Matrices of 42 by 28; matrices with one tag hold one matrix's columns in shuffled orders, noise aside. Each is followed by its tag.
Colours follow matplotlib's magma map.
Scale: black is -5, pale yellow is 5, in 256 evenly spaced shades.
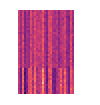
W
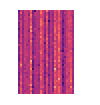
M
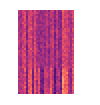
W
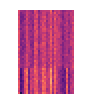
W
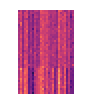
W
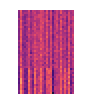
W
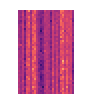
M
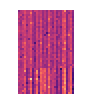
W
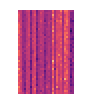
M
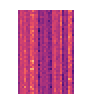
M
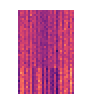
W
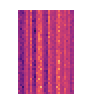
M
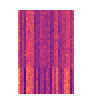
W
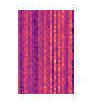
M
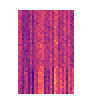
W
